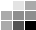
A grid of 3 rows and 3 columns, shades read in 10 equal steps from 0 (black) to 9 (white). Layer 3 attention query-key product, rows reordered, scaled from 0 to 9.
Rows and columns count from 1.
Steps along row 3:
down down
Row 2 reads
6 5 5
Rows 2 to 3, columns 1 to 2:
6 5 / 6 3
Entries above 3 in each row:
3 3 1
